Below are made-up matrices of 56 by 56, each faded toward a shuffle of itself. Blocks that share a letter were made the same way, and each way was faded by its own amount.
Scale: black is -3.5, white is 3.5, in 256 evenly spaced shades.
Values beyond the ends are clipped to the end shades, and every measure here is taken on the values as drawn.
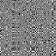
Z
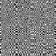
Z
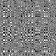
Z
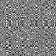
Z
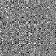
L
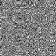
L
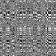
Z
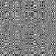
Z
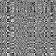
Z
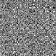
L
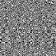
L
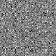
L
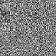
L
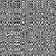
Z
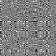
Z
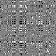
Z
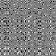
Z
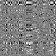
Z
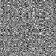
L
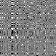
Z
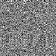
L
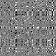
Z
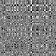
Z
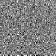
L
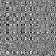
Z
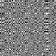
Z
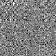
L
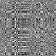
Z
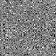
L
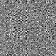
L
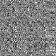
L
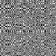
Z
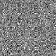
L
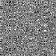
L
